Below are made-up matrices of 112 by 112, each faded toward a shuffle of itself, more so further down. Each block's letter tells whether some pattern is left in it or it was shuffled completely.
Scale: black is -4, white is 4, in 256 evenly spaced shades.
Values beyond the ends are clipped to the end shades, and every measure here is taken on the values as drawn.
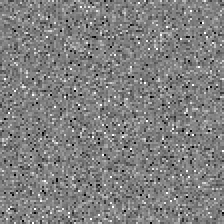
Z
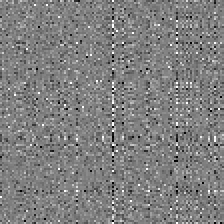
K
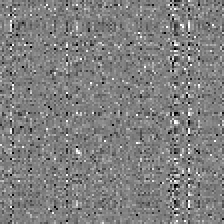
K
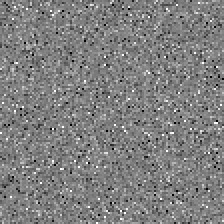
Z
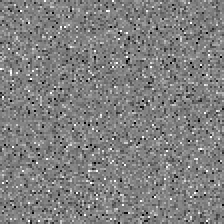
Z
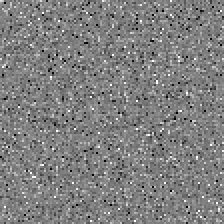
Z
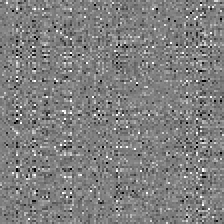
K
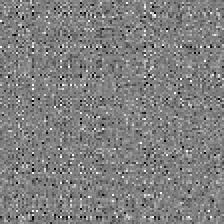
K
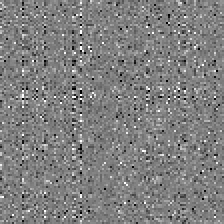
K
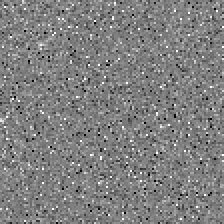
Z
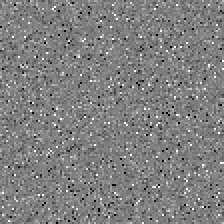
Z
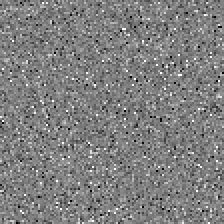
Z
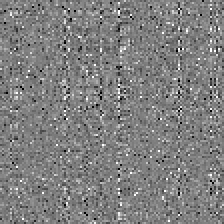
K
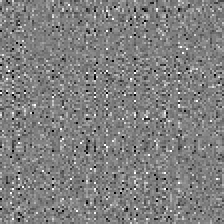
K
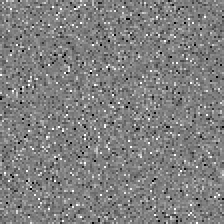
Z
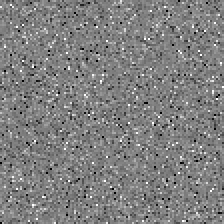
Z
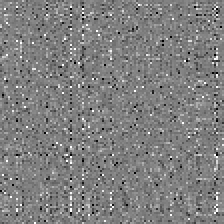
K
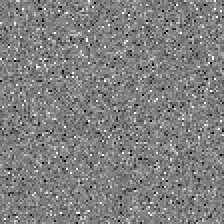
Z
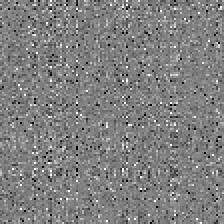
K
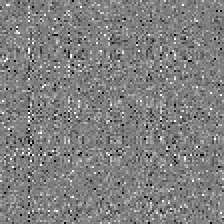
K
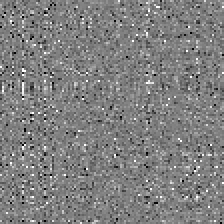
K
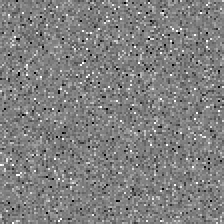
Z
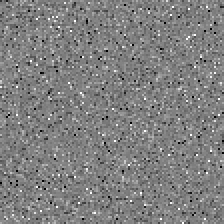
Z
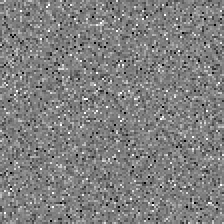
Z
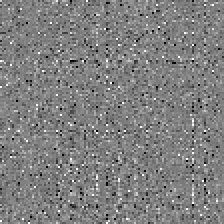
K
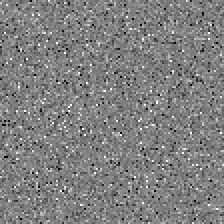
Z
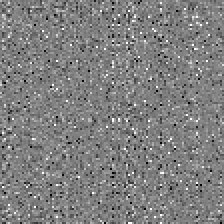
K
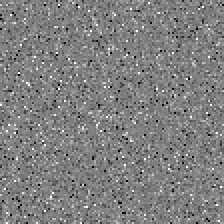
Z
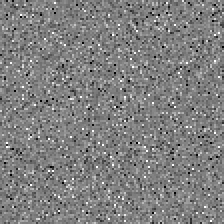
Z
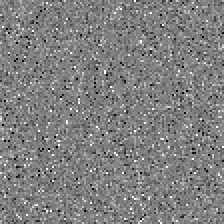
Z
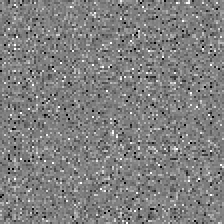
K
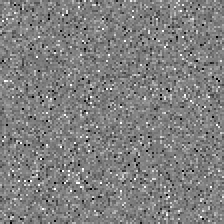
Z
